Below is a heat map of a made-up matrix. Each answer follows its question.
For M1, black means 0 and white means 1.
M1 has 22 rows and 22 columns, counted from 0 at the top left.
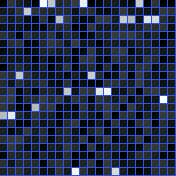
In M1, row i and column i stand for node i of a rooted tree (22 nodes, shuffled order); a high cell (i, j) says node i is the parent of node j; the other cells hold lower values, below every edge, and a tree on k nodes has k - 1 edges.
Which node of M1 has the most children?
2
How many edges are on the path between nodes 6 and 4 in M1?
7
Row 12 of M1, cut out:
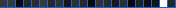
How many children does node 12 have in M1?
1
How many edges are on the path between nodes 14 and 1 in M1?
1
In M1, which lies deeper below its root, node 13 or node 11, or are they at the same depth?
node 13
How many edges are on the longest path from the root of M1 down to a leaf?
4
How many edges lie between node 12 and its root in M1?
3
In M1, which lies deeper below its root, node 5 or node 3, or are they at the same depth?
the same depth
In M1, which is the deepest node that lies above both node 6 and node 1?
14
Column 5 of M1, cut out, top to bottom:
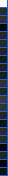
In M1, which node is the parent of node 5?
0
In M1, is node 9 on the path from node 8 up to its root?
yes
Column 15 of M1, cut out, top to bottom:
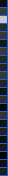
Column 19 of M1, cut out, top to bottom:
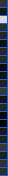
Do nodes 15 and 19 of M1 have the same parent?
yes
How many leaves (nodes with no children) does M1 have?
13
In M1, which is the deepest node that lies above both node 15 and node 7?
2
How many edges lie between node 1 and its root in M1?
2
